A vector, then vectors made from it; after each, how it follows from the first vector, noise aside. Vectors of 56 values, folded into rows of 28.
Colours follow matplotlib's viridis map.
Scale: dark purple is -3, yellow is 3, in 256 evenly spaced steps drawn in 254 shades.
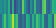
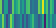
reversed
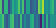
reversed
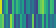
reversed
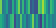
reversed
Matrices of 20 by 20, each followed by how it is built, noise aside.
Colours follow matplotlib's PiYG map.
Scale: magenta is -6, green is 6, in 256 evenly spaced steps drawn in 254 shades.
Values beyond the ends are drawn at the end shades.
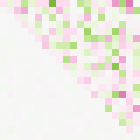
upper triangular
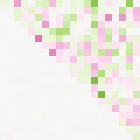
upper triangular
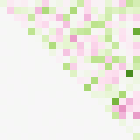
upper triangular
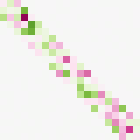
banded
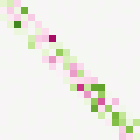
banded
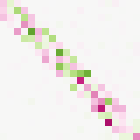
banded
